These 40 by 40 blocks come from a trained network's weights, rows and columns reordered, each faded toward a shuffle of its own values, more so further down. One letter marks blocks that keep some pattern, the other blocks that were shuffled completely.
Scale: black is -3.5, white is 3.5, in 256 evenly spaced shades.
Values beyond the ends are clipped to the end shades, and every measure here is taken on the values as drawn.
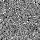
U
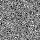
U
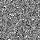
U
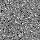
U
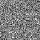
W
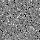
U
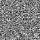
W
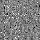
W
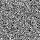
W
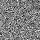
U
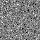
U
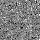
U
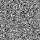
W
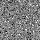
U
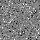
U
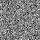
U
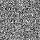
W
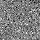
U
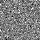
U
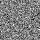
U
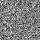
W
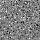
U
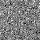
W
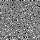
W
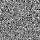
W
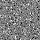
U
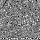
W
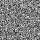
U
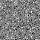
W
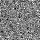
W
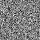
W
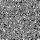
W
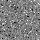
U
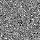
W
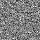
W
